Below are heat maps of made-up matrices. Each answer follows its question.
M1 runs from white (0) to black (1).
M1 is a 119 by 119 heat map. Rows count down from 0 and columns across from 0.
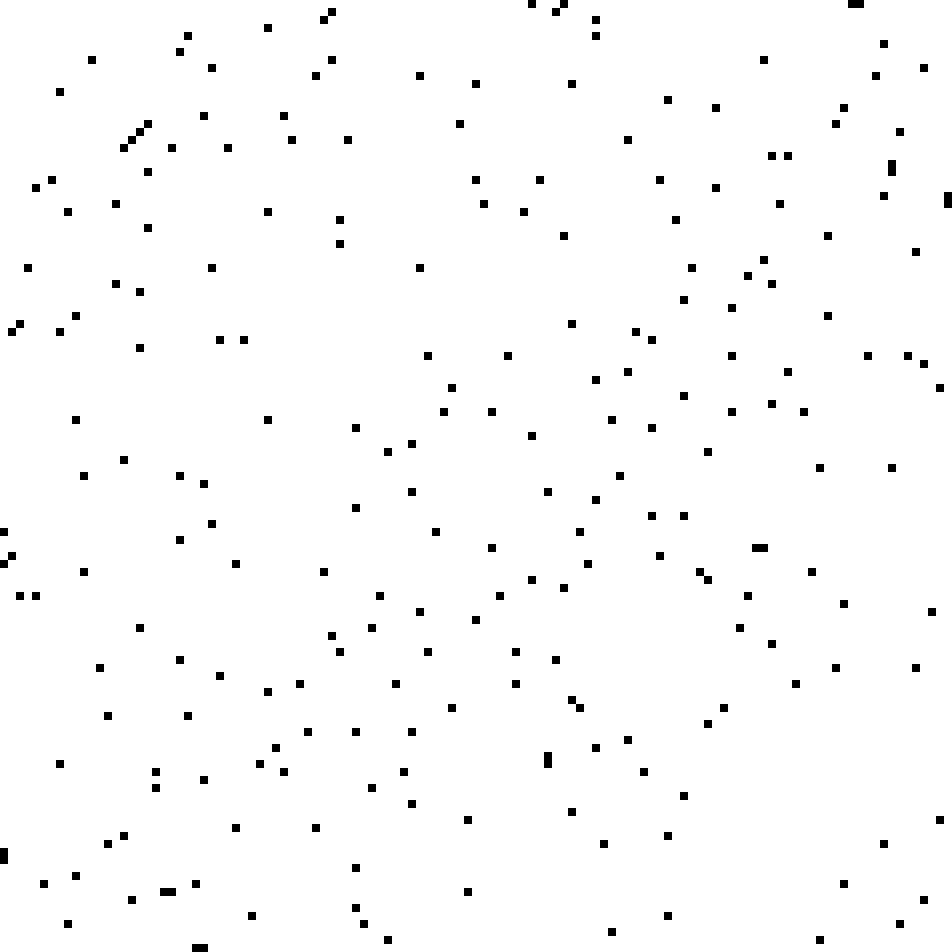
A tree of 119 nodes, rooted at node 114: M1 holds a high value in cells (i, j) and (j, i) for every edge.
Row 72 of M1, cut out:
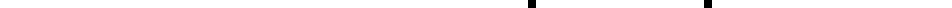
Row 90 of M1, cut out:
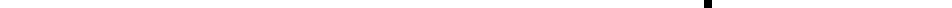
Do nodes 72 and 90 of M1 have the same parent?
yes
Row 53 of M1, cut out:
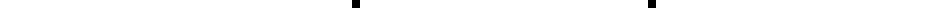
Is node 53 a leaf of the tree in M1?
no
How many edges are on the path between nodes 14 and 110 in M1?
4
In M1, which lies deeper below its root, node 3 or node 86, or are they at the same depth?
the same depth
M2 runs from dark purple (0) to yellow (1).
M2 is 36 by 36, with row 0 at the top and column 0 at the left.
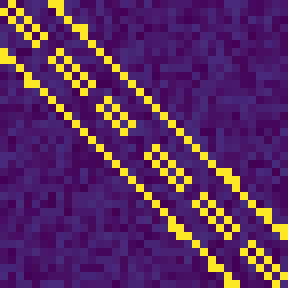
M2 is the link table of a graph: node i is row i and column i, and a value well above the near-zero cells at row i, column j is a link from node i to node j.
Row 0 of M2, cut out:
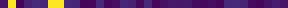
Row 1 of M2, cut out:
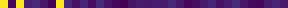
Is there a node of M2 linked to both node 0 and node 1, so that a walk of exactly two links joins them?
yes
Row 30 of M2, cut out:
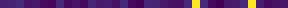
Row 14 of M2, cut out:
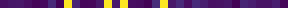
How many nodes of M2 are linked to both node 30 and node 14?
0
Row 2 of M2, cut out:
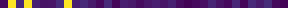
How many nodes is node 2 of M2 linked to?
3
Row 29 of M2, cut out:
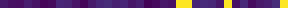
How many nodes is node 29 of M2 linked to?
4
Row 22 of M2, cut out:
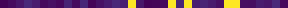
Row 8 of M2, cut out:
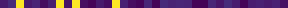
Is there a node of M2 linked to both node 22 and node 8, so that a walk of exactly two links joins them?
no
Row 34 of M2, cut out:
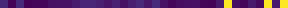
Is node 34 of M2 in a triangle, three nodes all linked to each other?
yes
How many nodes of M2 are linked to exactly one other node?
0
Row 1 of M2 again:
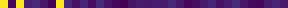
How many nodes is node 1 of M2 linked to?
3
